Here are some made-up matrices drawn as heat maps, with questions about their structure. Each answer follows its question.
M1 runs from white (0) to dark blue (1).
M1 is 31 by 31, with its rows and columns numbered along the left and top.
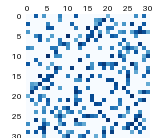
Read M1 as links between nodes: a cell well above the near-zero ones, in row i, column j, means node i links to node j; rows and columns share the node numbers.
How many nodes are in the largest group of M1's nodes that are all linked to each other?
4
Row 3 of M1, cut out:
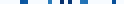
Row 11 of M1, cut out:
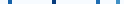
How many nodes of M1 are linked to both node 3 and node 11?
0
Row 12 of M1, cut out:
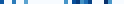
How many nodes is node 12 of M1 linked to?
11
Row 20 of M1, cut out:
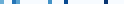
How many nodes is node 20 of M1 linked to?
6
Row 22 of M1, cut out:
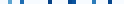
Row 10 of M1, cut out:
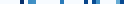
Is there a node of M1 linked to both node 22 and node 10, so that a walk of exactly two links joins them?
yes
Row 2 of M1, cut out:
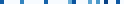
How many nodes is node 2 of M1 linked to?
9
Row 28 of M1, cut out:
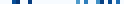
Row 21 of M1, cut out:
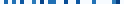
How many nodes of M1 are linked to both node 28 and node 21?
3
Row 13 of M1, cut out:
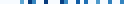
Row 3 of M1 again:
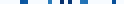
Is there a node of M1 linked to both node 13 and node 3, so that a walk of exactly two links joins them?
yes
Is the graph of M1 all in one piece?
yes
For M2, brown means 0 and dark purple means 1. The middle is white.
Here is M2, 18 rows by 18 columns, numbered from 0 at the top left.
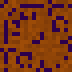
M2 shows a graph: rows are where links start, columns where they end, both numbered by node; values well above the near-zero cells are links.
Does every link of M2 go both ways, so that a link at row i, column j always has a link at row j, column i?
yes
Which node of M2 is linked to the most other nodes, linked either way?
node 1
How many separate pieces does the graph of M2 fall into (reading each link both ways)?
1
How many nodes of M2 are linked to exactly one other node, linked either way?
1
